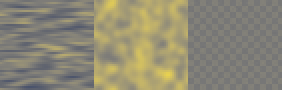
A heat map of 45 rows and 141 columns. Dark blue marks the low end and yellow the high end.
The table splits into one row of 3 panels. Panel 1,1: middling, streaked across. Panel 1,2: high, blotchy. Panel 1,3: middling, checkered, faint in contrast.
